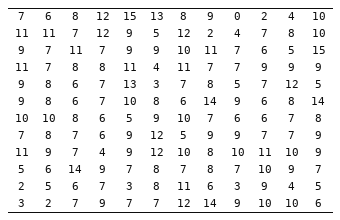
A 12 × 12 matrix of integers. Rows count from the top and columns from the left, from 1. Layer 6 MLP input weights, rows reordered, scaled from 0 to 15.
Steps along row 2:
same down up down down up down up up up up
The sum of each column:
94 87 95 94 107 98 109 103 76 90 93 107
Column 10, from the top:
2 7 6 9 7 6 6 7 11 10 9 10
